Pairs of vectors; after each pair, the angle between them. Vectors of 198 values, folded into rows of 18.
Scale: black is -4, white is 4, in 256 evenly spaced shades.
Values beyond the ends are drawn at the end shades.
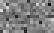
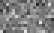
nearly opposite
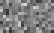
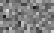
nearly opposite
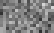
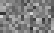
orthogonal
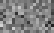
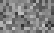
nearly parallel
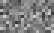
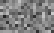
nearly opposite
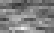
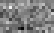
partly opposed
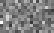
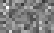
orthogonal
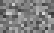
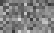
orthogonal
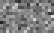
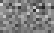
orthogonal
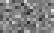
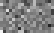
partly opposed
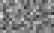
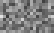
nearly parallel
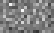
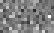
partly opposed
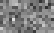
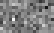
nearly parallel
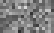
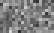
partly aligned
